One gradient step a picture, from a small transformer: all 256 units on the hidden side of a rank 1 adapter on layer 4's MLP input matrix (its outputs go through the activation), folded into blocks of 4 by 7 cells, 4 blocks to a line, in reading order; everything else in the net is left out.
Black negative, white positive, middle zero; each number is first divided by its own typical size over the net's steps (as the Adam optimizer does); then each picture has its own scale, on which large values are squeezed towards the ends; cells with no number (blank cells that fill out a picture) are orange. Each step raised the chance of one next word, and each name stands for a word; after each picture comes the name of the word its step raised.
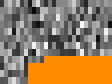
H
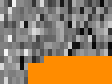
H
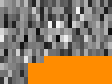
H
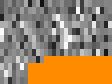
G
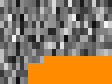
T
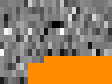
G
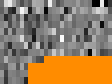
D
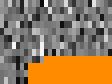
T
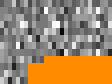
G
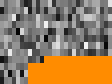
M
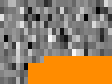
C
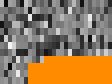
T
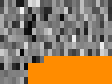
D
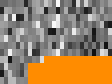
M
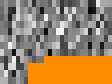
M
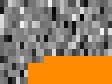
M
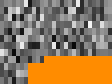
T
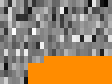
H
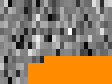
M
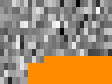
G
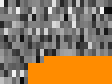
T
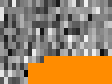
H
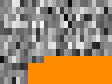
M
